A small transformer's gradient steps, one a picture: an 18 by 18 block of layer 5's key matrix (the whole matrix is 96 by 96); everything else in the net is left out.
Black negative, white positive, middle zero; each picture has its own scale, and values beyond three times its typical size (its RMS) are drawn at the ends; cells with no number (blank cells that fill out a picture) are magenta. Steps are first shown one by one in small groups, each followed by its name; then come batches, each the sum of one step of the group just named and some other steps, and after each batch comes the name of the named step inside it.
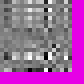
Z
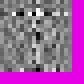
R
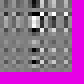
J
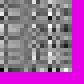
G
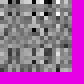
G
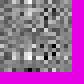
Z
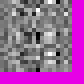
R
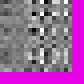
Z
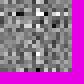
R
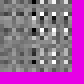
R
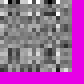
G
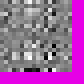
Z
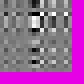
J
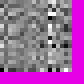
G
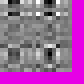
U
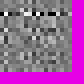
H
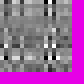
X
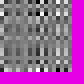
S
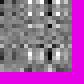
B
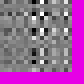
H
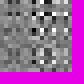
U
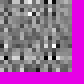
X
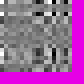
X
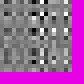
X
